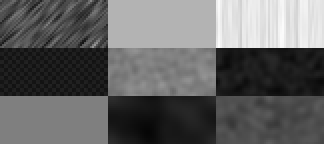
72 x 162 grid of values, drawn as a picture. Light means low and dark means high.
It is made of 3 by 3 panels. Panel 1,1: high, slanting up to the right. Panel 1,2: low, flat. Panel 1,3: very low, streaked downward, faint in contrast. Panel 2,1: very high, checkered, faint in contrast. Panel 2,2: middling, blotchy, faint in contrast. Panel 2,3: very high, blotchy, faint in contrast. Panel 3,1: middling, flat. Panel 3,2: very high, smooth, faint in contrast. Panel 3,3: high, blotchy, faint in contrast.
